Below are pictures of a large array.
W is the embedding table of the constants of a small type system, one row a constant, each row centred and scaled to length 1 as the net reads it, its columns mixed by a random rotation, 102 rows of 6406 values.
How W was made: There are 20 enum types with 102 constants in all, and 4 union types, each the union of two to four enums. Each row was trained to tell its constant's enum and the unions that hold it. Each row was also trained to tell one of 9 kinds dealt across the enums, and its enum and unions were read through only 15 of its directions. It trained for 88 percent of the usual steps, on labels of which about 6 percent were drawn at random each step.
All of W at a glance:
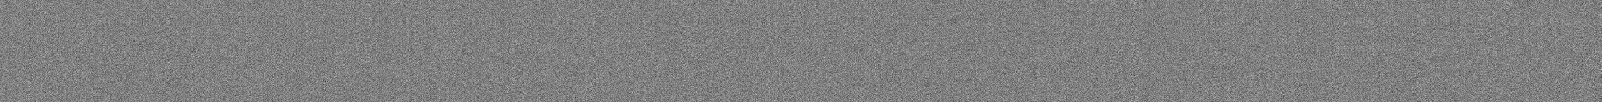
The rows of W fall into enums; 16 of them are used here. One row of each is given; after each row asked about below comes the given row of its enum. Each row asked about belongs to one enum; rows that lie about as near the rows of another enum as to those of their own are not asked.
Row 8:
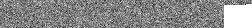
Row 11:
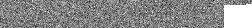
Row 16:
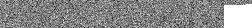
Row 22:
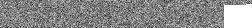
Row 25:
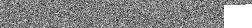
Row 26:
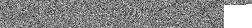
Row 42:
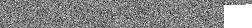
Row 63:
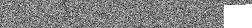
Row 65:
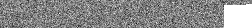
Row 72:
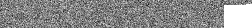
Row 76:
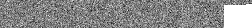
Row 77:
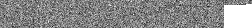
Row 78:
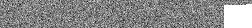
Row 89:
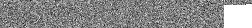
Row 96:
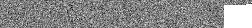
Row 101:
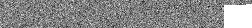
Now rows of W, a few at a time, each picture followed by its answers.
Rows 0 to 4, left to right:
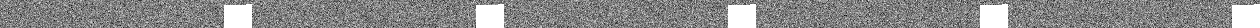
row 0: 96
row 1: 8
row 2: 101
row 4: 11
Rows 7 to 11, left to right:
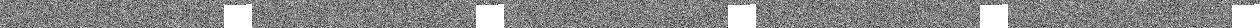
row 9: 25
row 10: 78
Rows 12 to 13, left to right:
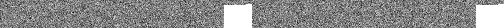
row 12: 63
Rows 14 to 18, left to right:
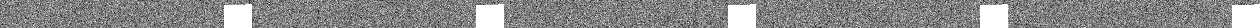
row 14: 96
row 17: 8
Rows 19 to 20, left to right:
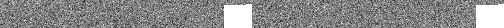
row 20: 22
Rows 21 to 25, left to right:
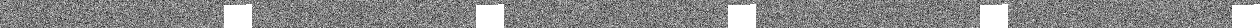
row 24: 72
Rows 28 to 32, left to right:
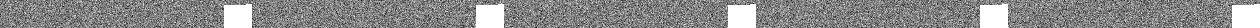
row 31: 72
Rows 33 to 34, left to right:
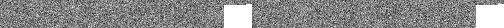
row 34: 42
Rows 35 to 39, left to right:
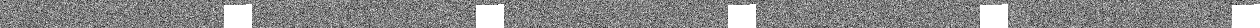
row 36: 78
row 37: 11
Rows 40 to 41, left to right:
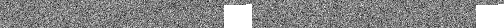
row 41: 65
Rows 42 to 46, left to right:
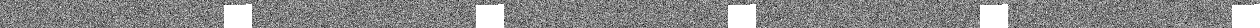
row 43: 42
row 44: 8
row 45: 25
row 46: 22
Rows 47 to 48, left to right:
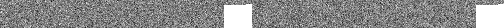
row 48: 22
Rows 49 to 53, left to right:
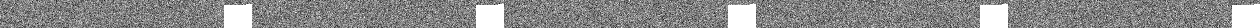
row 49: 8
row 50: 26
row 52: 16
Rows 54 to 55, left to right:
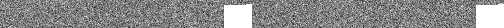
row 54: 72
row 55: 78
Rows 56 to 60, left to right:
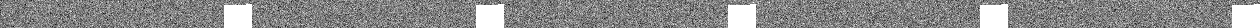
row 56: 96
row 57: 11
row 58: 22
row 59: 25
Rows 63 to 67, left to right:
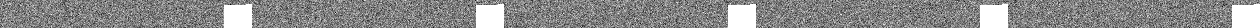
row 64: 26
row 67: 26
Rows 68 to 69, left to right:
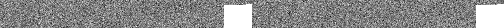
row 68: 101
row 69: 42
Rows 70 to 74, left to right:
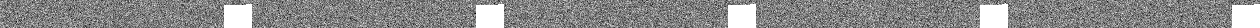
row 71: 11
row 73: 101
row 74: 77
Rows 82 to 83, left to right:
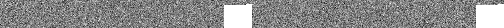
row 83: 96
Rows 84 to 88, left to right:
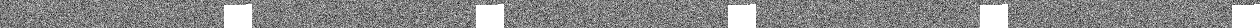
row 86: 78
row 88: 96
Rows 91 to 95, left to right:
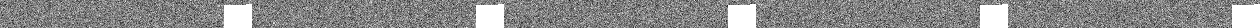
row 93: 8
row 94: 78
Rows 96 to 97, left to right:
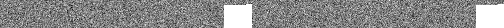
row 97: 11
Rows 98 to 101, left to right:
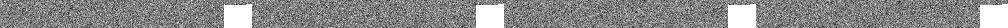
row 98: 25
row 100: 22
